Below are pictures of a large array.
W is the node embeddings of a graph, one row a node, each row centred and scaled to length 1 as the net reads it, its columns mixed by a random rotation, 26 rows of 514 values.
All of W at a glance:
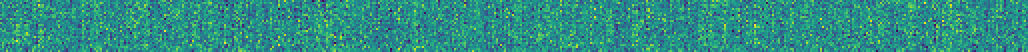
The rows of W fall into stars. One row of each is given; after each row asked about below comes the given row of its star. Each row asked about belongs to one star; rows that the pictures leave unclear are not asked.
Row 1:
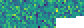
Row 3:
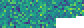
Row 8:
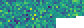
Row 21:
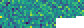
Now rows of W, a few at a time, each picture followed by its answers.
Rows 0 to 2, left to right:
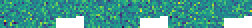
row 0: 3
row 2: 3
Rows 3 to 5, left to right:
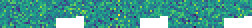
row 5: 8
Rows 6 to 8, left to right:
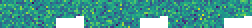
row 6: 21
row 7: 1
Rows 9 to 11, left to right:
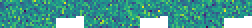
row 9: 1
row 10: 21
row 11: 1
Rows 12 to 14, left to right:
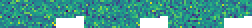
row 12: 21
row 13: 21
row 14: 8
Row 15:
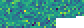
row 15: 21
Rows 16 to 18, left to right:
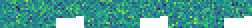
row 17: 21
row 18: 3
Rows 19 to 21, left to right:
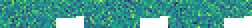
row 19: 21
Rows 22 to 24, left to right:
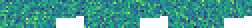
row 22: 3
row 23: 3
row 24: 1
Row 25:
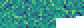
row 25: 1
